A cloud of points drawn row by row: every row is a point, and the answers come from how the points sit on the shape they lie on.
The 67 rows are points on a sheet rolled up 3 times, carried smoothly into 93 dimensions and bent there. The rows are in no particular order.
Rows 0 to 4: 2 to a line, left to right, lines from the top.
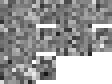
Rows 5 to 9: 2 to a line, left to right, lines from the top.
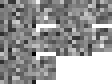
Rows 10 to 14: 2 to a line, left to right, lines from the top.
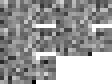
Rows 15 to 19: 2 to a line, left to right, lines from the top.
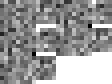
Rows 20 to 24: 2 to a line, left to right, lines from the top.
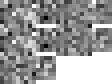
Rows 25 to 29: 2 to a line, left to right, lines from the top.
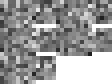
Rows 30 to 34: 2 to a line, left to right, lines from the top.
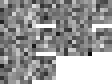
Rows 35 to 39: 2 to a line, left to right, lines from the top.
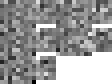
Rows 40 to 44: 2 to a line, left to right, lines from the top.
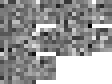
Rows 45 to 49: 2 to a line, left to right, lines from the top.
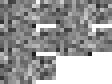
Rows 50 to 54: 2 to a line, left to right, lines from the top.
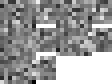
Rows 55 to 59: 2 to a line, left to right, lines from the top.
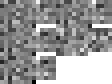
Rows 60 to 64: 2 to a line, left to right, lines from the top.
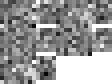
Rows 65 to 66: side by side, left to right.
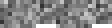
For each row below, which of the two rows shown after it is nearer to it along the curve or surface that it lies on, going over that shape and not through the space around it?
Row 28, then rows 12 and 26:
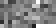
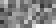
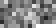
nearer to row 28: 26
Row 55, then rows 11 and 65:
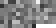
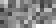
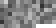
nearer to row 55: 11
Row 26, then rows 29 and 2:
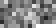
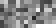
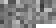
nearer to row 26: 29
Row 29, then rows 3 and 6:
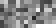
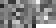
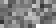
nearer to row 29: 3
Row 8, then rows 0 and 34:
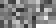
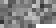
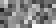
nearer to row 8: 34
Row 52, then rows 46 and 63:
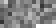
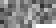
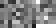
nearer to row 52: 46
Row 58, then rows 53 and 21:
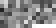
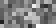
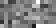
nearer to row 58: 53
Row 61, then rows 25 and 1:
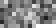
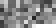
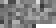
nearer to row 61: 25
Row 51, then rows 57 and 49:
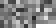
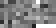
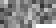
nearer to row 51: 57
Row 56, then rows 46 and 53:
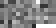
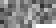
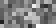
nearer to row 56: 53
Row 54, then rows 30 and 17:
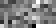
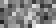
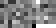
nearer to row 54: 17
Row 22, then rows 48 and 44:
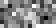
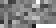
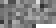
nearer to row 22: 48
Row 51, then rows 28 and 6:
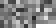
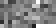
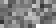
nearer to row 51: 28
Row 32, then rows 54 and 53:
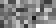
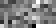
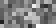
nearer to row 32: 54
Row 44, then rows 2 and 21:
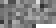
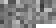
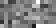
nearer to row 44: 2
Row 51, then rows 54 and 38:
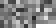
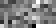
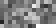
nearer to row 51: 54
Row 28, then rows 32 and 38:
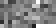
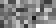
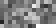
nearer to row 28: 38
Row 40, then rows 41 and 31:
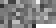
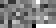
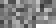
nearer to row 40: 31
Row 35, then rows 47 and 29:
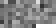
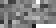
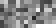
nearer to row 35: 47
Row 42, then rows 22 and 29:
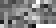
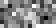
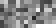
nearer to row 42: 22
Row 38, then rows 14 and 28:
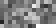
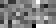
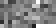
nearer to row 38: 28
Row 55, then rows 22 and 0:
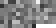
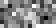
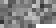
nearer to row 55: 0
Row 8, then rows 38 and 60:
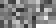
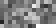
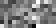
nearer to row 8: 60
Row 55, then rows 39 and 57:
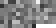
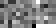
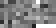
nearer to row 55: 57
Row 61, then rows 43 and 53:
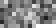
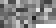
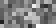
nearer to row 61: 53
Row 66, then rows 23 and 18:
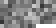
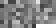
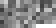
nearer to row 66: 18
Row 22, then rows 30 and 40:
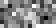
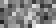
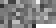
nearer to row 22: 30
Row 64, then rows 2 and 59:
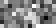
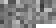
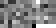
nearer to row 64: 59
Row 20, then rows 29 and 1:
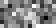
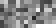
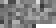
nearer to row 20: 29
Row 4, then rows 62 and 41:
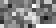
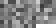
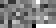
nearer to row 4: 41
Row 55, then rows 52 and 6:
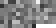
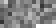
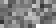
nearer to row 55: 6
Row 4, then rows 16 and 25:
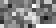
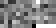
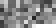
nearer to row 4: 16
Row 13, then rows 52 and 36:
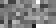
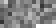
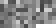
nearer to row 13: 36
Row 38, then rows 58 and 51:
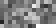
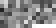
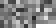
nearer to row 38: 58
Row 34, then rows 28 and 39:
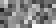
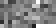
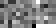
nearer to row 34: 28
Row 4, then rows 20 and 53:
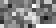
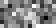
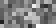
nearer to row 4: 20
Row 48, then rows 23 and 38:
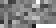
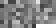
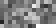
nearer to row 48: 38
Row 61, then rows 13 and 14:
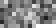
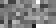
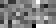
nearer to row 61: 13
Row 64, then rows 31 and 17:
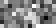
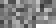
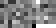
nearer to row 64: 17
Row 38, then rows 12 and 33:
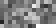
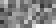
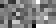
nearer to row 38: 12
